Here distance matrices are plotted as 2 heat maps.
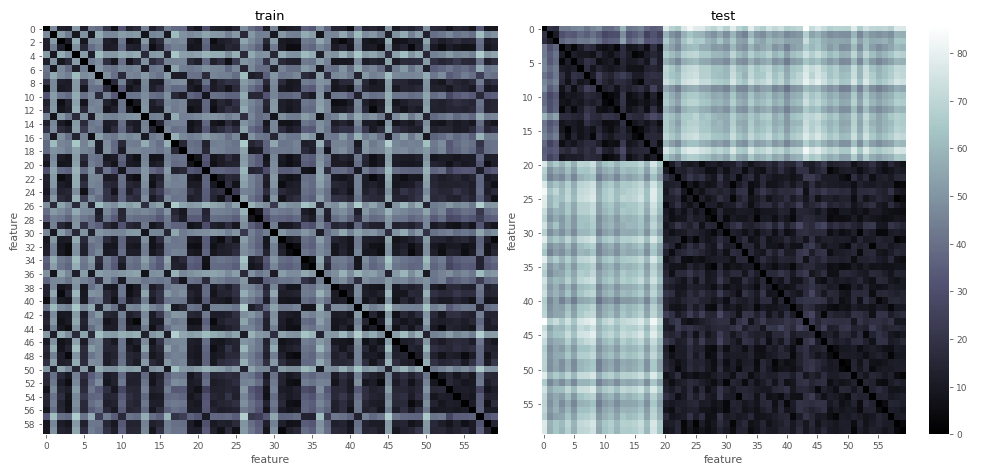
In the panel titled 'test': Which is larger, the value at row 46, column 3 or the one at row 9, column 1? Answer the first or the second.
the first
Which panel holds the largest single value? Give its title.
test
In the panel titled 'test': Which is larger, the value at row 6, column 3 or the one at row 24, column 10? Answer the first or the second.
the second
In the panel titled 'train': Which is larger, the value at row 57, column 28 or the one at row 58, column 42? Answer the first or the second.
the first
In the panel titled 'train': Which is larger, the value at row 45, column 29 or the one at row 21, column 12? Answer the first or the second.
the first
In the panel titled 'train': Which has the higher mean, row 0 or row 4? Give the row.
4
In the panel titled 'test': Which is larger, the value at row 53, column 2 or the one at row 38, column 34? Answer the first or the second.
the first
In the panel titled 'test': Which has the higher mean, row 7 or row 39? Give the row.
7
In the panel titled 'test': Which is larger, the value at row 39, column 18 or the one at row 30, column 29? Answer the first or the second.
the first
